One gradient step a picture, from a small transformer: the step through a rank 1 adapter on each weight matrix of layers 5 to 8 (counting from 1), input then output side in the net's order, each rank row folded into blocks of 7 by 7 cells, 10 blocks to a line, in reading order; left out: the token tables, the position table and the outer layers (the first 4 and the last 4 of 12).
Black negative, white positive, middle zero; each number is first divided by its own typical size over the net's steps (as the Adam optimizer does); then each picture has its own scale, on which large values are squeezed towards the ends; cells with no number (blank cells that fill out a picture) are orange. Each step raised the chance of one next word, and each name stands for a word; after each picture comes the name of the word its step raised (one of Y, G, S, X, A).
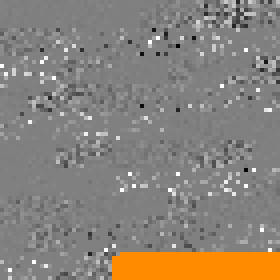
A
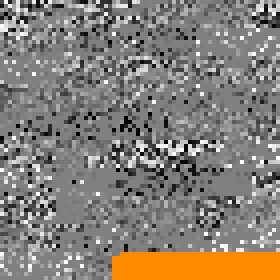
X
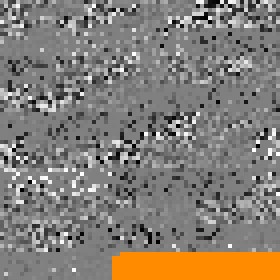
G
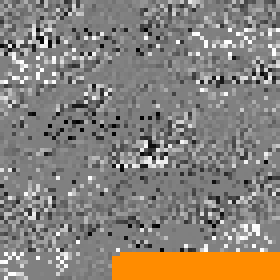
X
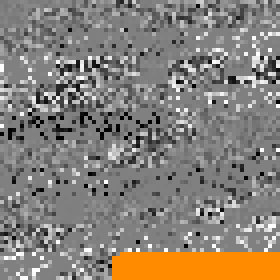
X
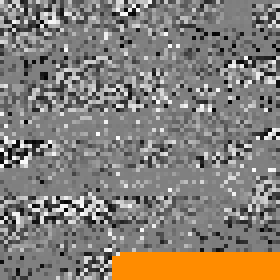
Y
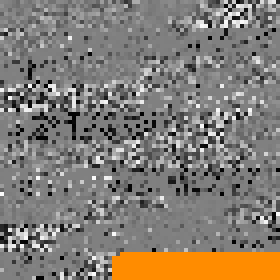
G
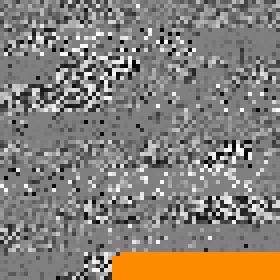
Y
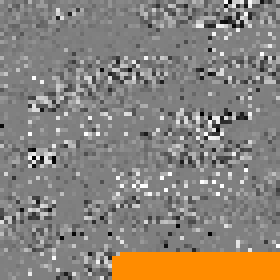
A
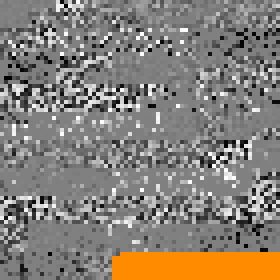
Y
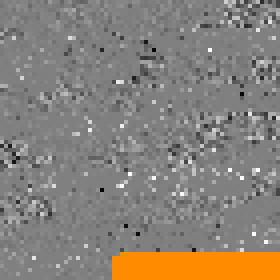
A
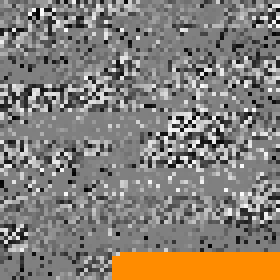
Y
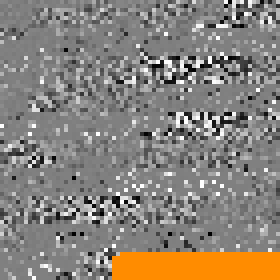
A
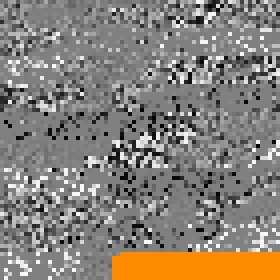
X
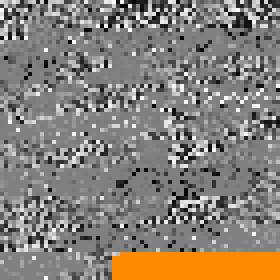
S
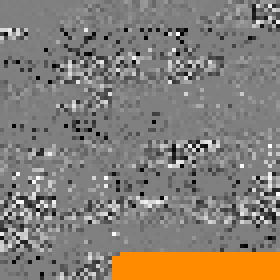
G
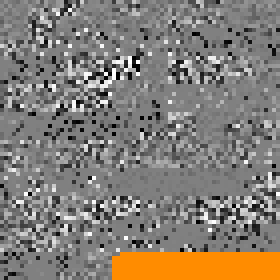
G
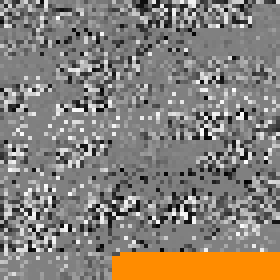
S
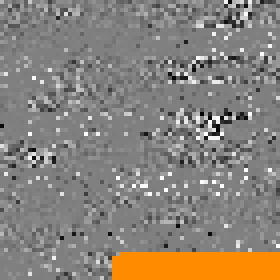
A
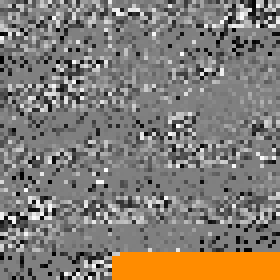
G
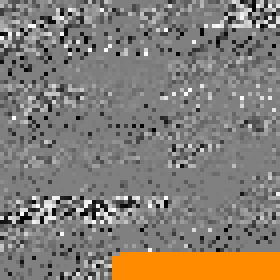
G
